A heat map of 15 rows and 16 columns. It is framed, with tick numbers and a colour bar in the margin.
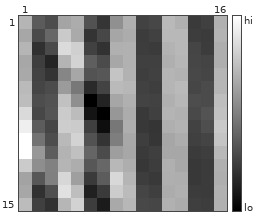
A vertical seam about 50% of the way across splits the table, and the right part is calmer. The centre is the ninth with the lowest average. Stripes running up and down repeat 4 times from left to right.
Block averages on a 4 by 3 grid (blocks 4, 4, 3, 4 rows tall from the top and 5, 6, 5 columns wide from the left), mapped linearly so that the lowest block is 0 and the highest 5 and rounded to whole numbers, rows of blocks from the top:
3 1 3
3 0 3
5 0 3
4 1 2
